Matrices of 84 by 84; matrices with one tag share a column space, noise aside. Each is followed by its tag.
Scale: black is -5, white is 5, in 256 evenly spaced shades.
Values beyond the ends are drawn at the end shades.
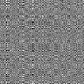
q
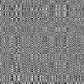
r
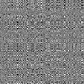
q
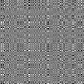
q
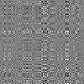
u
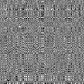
r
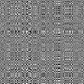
u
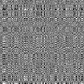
r
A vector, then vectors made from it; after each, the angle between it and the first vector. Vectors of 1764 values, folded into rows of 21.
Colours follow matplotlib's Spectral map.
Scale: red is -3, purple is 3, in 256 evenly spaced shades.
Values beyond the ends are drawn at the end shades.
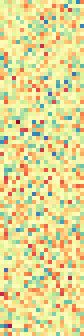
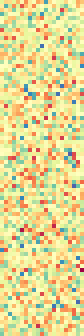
orthogonal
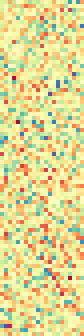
nearly parallel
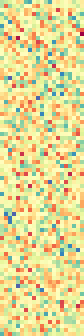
orthogonal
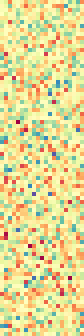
nearly parallel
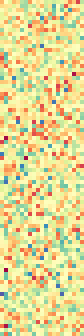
nearly opposite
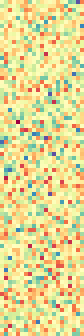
nearly parallel
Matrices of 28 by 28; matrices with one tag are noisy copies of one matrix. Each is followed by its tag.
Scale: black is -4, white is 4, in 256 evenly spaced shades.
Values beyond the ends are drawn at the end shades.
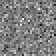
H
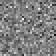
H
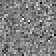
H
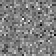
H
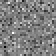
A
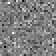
A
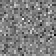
H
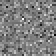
H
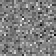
H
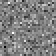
A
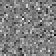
H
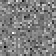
A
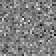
H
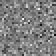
H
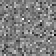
H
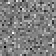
A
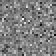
H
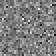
H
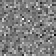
H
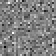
A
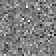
H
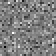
A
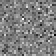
H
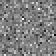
H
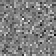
H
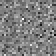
H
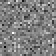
A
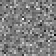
H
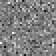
A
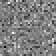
A
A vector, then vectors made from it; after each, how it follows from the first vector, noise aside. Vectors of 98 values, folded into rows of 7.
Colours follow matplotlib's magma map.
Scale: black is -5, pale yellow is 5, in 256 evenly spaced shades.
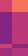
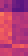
negated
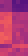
negated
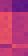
negated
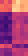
scaled up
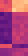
scaled up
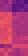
negated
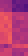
negated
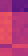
negated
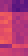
negated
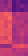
negated
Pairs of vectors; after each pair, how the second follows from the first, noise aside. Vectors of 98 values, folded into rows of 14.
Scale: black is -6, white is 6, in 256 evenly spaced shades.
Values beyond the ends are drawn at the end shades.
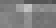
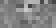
sign-scrambled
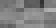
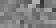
sign-scrambled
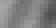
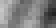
scaled up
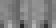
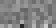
sign-scrambled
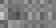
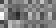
scaled up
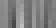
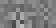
sign-scrambled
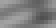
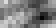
scaled up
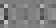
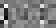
scaled up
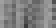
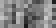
scaled up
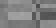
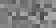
sign-scrambled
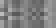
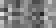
scaled up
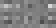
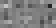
sign-scrambled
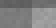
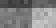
scaled up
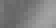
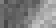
scaled up
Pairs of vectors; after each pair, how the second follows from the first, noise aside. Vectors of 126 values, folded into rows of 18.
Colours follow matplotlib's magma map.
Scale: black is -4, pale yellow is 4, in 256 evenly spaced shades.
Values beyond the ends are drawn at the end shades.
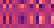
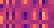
wrapped around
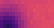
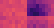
wrapped around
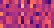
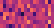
wrapped around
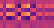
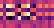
scaled up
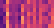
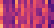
wrapped around
